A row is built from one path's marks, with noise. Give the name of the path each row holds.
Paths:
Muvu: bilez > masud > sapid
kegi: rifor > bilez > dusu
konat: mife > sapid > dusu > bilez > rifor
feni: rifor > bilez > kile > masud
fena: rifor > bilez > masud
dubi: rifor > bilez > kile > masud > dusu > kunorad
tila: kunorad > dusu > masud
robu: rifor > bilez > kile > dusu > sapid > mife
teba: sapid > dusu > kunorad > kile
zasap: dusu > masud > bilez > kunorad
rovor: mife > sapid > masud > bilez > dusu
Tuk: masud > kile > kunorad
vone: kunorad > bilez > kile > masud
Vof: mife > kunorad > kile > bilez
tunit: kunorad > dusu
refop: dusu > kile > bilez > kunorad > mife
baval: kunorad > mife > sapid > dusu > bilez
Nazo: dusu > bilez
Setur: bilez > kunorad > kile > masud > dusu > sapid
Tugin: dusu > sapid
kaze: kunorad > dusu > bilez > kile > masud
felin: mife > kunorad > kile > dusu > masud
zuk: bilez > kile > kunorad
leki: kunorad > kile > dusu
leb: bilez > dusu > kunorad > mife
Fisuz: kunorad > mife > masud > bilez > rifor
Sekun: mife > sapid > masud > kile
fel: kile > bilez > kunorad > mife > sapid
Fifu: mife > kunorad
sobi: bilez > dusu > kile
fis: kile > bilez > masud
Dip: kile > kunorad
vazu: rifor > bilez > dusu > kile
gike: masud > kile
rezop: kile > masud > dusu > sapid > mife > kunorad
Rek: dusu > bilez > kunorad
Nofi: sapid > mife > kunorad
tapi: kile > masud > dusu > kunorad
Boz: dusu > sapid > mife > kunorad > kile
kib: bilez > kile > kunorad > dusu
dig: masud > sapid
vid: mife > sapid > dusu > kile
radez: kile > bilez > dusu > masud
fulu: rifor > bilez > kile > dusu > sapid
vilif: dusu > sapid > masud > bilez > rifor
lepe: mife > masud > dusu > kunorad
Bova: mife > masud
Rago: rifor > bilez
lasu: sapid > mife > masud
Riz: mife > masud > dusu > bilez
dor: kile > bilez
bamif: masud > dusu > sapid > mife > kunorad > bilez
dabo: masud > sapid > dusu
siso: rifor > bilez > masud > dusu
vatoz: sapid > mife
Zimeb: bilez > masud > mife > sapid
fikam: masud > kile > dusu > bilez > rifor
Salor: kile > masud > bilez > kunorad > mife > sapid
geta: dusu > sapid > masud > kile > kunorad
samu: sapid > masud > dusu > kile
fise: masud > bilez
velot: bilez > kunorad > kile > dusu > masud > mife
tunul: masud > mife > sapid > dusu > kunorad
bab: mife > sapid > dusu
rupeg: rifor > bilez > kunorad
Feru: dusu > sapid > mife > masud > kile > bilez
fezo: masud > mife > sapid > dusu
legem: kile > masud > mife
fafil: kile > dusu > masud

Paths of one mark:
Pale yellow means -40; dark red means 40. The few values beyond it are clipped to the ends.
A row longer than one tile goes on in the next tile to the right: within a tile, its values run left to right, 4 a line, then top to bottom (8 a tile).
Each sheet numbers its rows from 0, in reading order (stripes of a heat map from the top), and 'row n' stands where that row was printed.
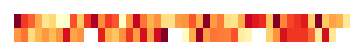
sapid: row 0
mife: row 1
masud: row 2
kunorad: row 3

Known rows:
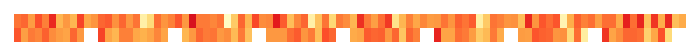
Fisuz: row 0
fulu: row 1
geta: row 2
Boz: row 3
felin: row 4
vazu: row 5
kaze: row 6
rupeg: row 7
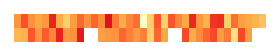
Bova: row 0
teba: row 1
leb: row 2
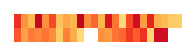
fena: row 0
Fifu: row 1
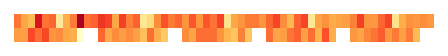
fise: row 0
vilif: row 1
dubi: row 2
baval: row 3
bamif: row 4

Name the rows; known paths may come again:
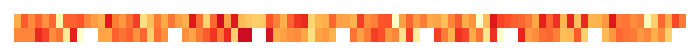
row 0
zuk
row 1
felin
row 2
Fifu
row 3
kegi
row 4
kib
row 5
dor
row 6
rupeg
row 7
geta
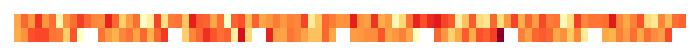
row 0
vone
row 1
vid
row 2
Dip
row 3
vazu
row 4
Muvu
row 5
vatoz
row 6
radez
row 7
fezo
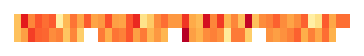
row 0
tapi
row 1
Riz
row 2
Rago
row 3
Feru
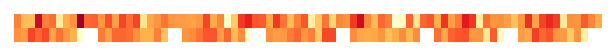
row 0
fise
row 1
dubi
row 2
fis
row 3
Boz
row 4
Tugin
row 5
Rek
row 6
zasap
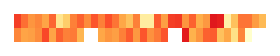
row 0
Zimeb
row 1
Sekun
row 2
Nazo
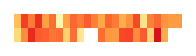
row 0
Tuk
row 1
Vof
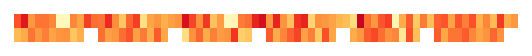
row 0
dabo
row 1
baval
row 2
dig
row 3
leb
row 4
leki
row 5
Fisuz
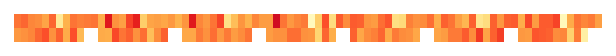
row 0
Salor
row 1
lepe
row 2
tunul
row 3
teba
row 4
rovor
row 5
legem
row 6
kaze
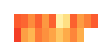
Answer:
fulu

